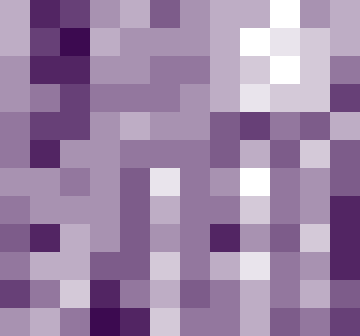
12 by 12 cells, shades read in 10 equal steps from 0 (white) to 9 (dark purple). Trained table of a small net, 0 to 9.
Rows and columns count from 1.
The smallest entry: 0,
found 4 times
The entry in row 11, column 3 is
2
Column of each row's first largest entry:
2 3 2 3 2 2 5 12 2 12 4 4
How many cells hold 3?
24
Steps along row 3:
up same down same up same down down down up up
